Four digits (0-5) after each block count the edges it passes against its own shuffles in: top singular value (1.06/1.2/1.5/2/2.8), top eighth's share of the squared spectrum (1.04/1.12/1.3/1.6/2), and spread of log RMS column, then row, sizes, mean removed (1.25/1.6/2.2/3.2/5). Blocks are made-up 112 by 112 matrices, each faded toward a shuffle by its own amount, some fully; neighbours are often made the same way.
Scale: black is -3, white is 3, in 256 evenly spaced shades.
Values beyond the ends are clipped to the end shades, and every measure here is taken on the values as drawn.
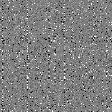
4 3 2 1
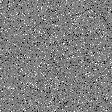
1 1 0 0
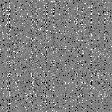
4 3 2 2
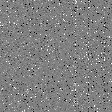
3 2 1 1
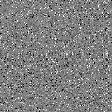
4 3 2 2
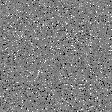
3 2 0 0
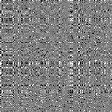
5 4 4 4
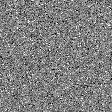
0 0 0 0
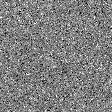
0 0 0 0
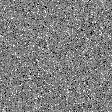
0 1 1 0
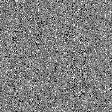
1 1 3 0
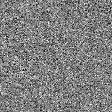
3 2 0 1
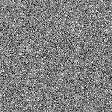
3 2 0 0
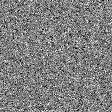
2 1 0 0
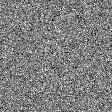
0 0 0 0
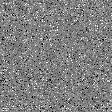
1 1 1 2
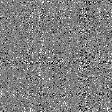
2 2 3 3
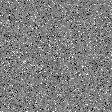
0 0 0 0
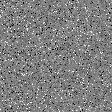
0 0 0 0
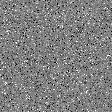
0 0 0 0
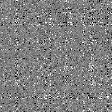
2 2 3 3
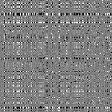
5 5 4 4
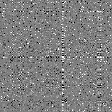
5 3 2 2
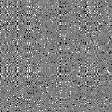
5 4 3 3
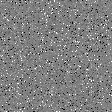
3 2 0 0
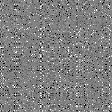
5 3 2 2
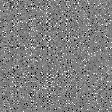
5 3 2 2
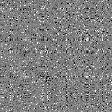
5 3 2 2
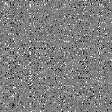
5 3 2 2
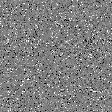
3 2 1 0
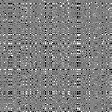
5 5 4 3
